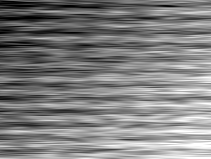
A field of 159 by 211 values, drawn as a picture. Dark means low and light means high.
Stripes running across repeat 12 times from top to bottom. Neither half mirrors the other. The bottom right is the ninth with the highest average. The top left is the ninth with the lowest average. Values rise toward the bottom right. The grain runs across in streaks. The histogram is bell-shaped.
